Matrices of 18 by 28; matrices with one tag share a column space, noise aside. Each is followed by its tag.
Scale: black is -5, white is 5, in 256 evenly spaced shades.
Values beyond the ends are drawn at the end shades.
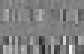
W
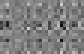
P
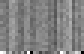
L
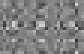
P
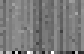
L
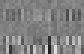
W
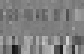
W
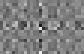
P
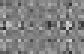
P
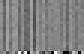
L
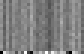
L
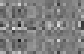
P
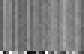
L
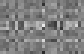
P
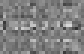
P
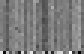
L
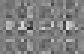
P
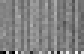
L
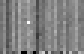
L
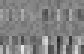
W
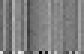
L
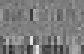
W
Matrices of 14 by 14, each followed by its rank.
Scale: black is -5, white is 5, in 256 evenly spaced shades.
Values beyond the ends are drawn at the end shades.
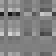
one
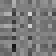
two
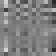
two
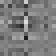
two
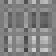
one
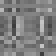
two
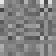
two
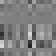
one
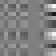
one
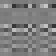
one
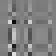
one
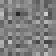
two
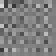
two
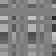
one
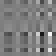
one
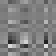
one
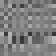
two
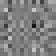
two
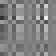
one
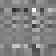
two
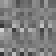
two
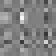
two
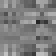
two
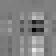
one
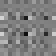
two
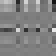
one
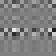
one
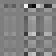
one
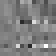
two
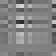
one
